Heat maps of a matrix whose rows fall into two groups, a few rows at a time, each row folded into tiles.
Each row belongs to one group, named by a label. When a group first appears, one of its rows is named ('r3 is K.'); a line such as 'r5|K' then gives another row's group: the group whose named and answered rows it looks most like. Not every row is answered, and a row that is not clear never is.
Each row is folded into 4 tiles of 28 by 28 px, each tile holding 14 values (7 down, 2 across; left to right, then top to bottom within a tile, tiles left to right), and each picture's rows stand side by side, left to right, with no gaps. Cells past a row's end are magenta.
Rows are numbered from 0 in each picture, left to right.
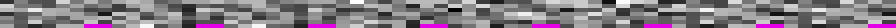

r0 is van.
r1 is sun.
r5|sun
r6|van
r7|van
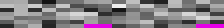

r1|van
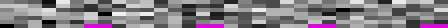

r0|van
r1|sun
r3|sun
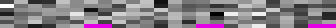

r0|van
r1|sun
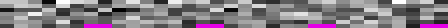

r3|sun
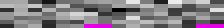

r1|sun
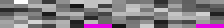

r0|sun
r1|van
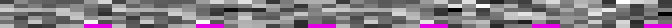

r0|van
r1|van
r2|sun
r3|van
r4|van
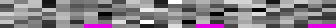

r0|sun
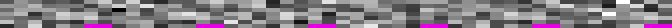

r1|van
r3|sun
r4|van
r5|van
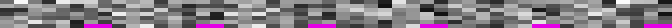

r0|sun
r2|sun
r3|van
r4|van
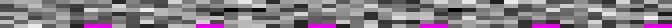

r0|sun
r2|sun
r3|van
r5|van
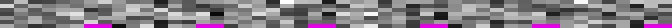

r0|van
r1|van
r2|sun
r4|van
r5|sun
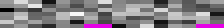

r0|sun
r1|van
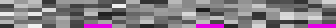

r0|sun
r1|van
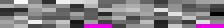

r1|van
